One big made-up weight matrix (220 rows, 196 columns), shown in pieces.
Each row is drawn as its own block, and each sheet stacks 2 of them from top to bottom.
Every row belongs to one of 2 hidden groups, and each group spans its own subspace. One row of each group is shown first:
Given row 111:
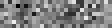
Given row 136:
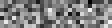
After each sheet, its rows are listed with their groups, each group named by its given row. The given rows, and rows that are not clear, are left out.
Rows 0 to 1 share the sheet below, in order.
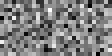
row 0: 136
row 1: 136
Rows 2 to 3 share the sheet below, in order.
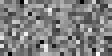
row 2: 111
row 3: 136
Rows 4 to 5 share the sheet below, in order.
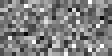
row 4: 136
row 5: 136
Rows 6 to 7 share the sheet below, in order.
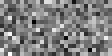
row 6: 111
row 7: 136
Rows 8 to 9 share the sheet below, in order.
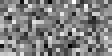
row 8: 111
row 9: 136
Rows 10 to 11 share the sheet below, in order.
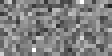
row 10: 111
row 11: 111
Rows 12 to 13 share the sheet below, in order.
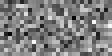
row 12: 136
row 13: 136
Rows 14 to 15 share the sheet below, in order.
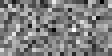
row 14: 111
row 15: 111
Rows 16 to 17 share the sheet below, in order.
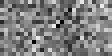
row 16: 111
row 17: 111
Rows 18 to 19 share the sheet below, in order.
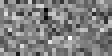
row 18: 111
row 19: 111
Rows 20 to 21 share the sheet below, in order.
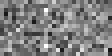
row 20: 111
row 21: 111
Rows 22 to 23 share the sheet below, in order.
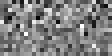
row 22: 111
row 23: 111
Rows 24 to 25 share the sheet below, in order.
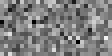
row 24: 111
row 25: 136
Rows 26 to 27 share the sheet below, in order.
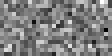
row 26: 111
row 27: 111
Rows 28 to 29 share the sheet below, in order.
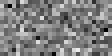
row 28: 136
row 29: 111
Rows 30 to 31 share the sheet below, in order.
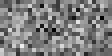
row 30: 136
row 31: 111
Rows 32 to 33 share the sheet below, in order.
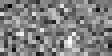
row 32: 136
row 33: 111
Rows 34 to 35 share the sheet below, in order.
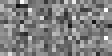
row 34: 136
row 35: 136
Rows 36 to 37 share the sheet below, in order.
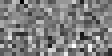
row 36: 111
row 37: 136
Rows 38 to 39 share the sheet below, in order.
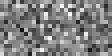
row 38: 136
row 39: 111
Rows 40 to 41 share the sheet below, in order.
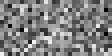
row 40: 136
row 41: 111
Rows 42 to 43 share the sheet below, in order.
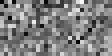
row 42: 111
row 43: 136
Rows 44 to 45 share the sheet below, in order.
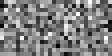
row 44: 136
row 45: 136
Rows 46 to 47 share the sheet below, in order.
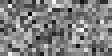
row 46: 111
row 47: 111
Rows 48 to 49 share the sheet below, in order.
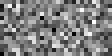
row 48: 136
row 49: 136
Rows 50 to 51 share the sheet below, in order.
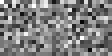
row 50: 111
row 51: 136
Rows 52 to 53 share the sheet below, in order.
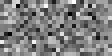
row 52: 111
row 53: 136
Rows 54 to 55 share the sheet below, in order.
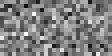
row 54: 136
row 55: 136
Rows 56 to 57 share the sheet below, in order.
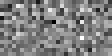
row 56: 136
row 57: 136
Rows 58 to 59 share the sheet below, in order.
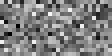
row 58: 111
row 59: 136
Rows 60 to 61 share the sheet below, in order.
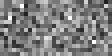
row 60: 111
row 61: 111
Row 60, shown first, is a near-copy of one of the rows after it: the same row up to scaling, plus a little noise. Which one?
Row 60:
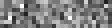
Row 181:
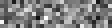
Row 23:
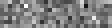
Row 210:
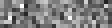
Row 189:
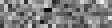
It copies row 210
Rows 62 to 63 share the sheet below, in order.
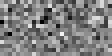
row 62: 111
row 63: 136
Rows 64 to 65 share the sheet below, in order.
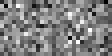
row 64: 111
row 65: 136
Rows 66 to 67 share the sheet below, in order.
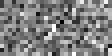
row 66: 111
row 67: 111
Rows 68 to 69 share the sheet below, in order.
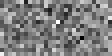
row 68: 111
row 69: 136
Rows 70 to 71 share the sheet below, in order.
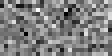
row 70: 111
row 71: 111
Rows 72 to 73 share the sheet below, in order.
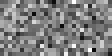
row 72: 111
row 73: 136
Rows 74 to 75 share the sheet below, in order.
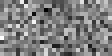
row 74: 111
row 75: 136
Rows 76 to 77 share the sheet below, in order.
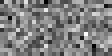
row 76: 111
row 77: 111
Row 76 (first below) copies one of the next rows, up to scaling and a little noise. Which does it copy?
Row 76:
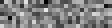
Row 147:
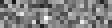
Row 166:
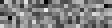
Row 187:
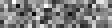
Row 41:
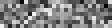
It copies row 166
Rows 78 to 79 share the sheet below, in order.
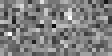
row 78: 111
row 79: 136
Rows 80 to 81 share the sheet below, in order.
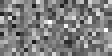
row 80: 136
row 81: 111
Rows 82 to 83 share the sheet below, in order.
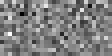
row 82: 111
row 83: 136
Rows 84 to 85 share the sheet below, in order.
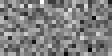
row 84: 111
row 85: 136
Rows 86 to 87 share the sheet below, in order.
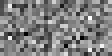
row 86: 136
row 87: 136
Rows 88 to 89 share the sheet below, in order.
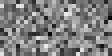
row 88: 111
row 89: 111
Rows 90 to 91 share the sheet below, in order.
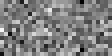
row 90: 111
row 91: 111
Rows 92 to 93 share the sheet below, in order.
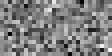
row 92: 111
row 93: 136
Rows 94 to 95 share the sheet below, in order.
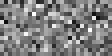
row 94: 111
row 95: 136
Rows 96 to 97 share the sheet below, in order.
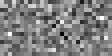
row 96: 111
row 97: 136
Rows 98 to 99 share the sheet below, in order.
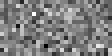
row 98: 111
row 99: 111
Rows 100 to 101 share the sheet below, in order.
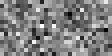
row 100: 111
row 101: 111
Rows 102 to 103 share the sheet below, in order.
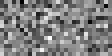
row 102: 111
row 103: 111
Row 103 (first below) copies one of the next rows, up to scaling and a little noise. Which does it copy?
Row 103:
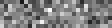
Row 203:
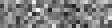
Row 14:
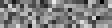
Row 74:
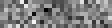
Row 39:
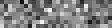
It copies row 39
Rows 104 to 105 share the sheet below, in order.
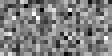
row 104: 136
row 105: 136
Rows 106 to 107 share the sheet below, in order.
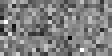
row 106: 136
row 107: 111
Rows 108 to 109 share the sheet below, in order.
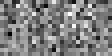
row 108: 111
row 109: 136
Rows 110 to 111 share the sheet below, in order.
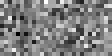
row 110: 111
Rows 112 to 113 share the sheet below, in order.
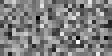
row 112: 136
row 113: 136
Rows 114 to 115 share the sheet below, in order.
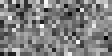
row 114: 111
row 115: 136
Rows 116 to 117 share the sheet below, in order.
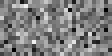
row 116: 136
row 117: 111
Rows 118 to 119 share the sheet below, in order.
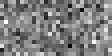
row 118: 136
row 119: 111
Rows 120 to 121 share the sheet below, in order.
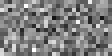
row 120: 136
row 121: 111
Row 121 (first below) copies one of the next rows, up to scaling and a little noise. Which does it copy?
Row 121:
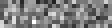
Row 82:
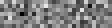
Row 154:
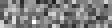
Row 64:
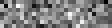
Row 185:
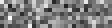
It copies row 154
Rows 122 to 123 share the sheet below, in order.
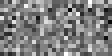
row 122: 136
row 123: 136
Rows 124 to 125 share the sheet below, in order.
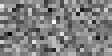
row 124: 136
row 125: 136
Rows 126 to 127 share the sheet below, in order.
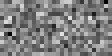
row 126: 111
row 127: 136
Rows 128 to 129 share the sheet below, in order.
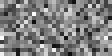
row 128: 111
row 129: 136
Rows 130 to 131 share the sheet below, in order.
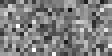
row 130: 111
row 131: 111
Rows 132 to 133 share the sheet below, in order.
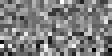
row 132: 111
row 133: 136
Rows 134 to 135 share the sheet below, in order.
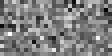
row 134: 136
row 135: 136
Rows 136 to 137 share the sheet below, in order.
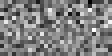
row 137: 136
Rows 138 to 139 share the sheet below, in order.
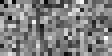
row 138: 111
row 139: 136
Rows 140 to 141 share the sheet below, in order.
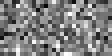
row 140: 111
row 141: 136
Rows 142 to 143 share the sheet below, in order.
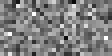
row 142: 111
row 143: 136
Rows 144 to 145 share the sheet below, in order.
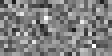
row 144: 111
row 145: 111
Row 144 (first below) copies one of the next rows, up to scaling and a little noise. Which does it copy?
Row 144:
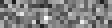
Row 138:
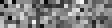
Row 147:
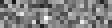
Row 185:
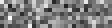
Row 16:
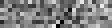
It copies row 147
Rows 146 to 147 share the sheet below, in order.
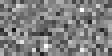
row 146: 136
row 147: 111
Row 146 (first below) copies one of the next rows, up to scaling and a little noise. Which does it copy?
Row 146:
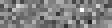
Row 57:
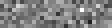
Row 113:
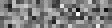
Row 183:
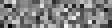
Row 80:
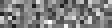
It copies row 57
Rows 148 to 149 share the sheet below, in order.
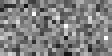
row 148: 136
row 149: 136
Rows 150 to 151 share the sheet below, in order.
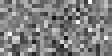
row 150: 136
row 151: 136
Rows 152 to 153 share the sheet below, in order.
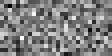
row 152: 136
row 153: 136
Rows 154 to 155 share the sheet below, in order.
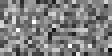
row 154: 111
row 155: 111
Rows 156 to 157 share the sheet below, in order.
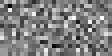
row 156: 136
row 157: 136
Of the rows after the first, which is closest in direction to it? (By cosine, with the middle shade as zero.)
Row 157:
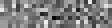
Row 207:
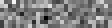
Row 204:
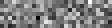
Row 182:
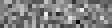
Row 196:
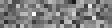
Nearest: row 204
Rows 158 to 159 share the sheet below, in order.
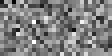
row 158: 111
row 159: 111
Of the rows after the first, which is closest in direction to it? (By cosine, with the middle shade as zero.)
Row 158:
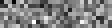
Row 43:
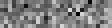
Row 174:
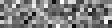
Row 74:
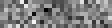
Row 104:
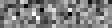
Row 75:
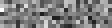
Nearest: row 74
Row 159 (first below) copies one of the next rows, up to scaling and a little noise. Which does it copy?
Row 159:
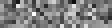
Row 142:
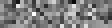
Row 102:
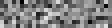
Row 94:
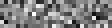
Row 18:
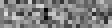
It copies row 142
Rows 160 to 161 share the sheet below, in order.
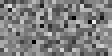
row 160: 136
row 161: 111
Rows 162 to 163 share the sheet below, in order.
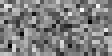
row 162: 136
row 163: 111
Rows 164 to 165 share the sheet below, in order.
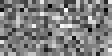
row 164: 136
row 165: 136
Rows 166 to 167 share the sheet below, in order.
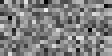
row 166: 111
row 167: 136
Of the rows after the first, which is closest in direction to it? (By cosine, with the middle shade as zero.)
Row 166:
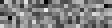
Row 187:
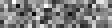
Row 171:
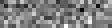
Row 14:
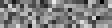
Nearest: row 14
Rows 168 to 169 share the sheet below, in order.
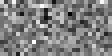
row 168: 111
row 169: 111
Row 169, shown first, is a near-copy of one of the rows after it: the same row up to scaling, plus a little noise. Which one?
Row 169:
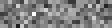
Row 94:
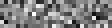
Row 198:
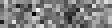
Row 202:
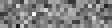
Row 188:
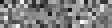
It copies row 202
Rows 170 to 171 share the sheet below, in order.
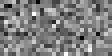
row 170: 136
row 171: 136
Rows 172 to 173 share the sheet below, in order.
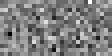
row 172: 136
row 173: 136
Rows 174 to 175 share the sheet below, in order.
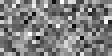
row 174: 111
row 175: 111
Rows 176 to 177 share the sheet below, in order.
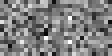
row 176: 111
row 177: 111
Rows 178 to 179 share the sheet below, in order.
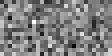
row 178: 111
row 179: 136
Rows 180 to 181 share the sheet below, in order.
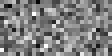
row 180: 136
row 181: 111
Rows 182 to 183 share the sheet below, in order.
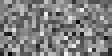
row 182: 136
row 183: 136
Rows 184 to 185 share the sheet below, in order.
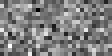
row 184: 111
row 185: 111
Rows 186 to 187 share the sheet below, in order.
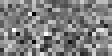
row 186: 111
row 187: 111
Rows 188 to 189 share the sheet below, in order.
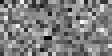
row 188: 111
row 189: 111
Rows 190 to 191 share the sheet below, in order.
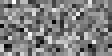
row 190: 136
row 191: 111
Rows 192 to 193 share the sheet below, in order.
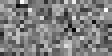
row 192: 136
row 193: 136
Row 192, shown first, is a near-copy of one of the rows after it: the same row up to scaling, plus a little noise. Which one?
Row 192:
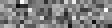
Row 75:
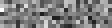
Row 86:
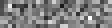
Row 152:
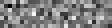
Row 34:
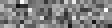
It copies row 34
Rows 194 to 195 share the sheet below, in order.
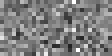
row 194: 136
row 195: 136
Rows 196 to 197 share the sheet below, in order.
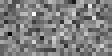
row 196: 111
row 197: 136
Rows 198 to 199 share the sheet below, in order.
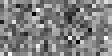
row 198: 111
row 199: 136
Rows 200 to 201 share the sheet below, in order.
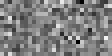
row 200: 111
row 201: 136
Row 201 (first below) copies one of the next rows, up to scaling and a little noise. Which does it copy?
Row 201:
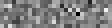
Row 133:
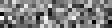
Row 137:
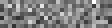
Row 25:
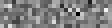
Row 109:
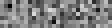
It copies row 25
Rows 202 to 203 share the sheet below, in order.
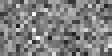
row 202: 111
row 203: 111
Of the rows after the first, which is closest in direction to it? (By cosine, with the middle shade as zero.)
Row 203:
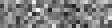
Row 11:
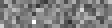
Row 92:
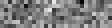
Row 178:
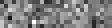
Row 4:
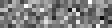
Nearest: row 11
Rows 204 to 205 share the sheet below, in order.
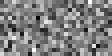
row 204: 136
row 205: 111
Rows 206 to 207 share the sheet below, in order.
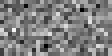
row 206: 136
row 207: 111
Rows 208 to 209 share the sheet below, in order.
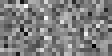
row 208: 136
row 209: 111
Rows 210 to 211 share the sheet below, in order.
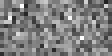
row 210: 111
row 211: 136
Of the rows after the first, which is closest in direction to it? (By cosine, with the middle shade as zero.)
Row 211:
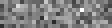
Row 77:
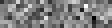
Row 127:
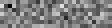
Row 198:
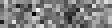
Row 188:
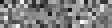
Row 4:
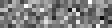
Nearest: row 4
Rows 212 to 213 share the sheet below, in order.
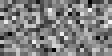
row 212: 136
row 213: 136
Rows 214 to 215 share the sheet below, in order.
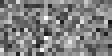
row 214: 111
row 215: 111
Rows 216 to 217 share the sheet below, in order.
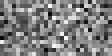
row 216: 136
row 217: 136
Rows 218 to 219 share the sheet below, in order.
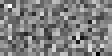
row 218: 136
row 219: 136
